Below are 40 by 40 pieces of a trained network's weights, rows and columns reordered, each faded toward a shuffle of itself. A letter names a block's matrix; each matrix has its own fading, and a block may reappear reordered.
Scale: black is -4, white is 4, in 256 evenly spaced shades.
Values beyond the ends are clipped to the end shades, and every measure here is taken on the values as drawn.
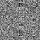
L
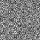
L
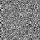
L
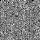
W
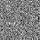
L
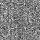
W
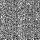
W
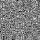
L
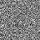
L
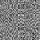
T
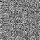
L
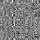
T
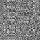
T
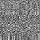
T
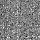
W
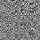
T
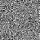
L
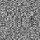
T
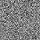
L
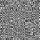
T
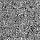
W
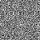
L
